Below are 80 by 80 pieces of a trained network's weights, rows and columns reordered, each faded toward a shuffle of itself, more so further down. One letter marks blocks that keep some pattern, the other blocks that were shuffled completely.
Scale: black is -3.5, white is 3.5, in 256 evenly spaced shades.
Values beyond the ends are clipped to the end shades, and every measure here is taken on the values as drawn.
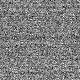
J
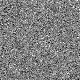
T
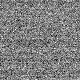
J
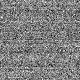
J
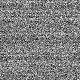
J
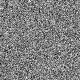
T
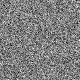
T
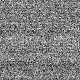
J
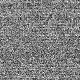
J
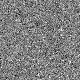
T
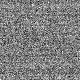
J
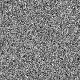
T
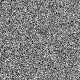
T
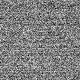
J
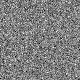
T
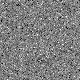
T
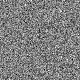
T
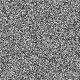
T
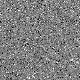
J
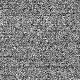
J
